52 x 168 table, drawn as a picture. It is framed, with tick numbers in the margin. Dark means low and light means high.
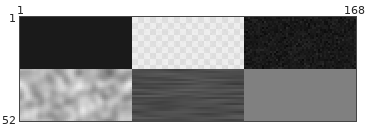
It is made of 2 by 3 panels. Panel 1,1: very low, flat. Panel 1,2: very high, checkered, faint in contrast. Panel 1,3: very low, fine-grained, faint in contrast. Panel 2,1: high, blotchy. Panel 2,2: low, streaked across, faint in contrast. Panel 2,3: middling, flat.
